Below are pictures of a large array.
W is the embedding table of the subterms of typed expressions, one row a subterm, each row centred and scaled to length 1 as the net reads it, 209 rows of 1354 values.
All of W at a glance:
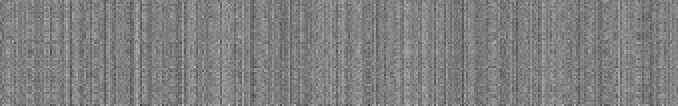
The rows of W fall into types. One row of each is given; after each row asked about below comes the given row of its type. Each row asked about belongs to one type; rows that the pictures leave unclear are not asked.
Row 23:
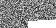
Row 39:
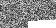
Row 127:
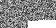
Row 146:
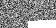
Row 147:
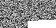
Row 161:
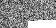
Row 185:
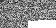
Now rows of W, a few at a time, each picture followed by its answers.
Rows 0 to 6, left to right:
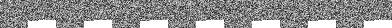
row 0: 127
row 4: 146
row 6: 127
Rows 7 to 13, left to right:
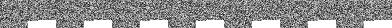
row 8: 185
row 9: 185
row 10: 147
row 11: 23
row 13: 146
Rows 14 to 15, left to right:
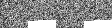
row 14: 161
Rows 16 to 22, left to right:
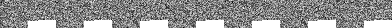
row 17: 127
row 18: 23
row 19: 39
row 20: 147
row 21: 23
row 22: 185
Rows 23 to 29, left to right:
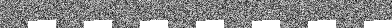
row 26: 39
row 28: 39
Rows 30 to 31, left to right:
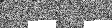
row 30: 185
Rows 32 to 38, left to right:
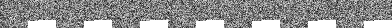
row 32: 161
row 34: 147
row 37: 39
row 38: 146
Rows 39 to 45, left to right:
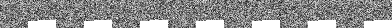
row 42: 23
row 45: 146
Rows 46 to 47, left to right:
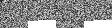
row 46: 146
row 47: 39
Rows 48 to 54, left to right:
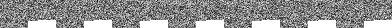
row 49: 23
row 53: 147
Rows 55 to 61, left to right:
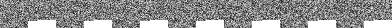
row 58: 39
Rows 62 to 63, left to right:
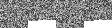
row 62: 185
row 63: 39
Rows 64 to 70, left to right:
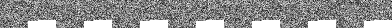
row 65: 39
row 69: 39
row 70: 161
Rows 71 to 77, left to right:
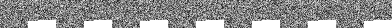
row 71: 23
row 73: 23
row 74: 23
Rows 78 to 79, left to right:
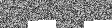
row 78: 127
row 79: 39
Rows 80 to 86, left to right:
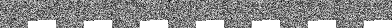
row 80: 146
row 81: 146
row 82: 161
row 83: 146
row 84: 185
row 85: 147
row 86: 185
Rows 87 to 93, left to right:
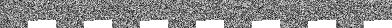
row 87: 185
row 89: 23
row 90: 185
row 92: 39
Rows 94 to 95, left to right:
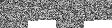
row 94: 185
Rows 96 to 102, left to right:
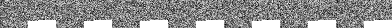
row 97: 39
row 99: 146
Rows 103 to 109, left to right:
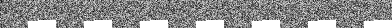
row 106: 146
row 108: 39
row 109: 147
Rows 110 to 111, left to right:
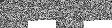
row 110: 185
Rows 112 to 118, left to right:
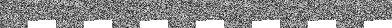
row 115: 147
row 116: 39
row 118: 39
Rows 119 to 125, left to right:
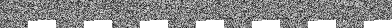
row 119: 185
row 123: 147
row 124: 147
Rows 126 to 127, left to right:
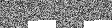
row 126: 147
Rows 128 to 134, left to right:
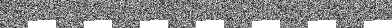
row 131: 161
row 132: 161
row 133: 146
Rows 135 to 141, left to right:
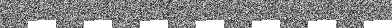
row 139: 185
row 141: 23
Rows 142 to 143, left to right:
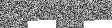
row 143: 127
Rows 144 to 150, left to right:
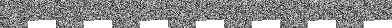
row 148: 23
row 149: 161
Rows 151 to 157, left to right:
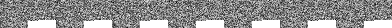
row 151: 127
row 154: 147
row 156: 127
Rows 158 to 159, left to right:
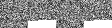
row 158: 185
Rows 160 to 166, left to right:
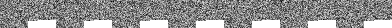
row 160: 23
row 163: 146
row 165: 146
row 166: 147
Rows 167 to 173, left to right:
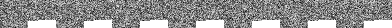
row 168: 39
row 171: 161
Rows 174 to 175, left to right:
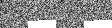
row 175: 23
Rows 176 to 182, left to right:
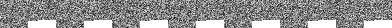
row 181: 146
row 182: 185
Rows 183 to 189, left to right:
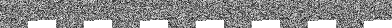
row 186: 147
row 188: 147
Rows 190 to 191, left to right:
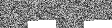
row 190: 147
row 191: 147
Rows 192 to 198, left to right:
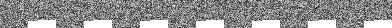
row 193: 147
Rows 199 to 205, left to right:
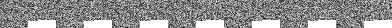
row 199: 185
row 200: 127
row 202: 161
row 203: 147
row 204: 185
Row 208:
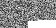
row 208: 147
